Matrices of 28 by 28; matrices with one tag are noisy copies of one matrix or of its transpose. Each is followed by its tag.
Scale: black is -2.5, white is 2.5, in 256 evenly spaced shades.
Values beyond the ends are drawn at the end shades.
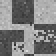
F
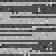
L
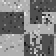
F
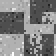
F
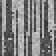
L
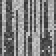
L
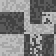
F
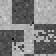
F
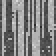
L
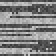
L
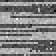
L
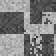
F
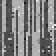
L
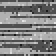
L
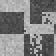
F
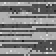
L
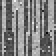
L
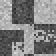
F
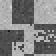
F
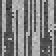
L
